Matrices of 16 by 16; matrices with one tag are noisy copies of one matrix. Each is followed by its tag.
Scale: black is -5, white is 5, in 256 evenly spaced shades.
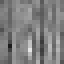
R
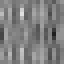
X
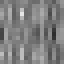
X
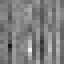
R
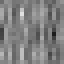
X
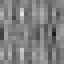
X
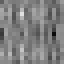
X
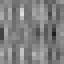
X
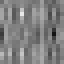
X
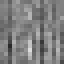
R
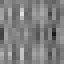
X
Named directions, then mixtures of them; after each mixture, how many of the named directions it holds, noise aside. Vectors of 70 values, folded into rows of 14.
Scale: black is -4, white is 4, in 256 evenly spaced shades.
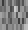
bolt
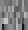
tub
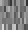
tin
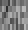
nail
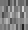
three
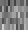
three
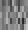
two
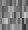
two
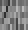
one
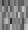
three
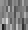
one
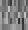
three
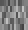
three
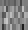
two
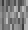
three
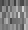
three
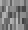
one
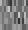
three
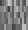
two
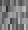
one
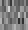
three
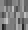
one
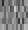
one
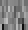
one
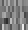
two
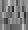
three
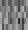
two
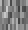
two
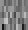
one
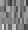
one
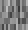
three
